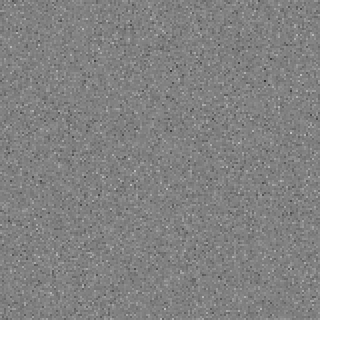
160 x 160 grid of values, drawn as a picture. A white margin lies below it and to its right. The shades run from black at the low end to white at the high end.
Seam: none. Odd rows or columns: none. Histogram: heavy tails on both sides. Stripes: none. Average level on the scale: 50%. Grain: fine. Mirror symmetry: none.
